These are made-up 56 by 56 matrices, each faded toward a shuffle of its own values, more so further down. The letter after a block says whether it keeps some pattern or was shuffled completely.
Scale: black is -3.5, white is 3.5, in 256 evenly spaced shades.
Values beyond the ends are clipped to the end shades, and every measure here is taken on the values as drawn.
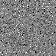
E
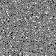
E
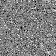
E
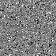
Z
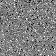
Z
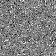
E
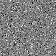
E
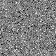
Z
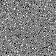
E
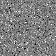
E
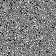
Z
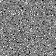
E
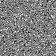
Z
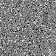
E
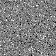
Z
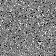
Z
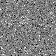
Z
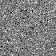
E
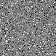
E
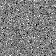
Z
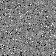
Z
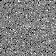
E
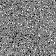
Z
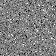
Z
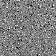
E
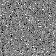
Z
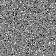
Z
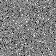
Z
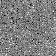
E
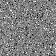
Z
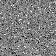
E
